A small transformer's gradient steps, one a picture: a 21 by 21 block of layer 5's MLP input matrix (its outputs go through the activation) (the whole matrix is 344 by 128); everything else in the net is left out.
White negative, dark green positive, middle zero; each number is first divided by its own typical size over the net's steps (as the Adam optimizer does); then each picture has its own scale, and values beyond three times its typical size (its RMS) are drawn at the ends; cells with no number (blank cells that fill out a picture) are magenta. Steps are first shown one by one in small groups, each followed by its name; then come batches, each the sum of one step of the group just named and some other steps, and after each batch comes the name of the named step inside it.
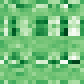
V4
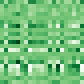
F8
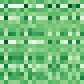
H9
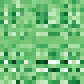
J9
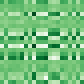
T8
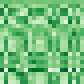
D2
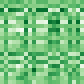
D2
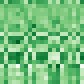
F8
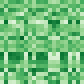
D2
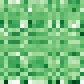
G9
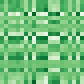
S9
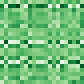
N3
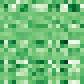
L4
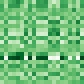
N3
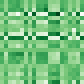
S9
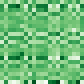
N3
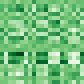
L4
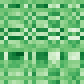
N3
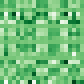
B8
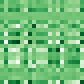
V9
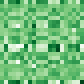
V9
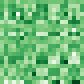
B8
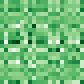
V9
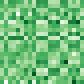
B8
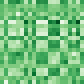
B8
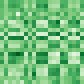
B8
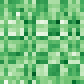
B8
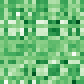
B8
